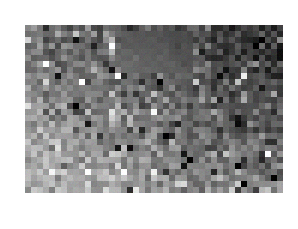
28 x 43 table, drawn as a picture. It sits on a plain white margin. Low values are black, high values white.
An odd patch, calmer than its surroundings, sits in the top middle. The ninth with the lowest average is the top right. No regular stripes run through it. The top middle is the smoothest part. Values rise toward the bottom left.
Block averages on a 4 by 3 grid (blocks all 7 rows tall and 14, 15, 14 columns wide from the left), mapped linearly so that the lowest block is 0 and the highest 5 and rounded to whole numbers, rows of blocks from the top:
210 | 321 | 432 | 543
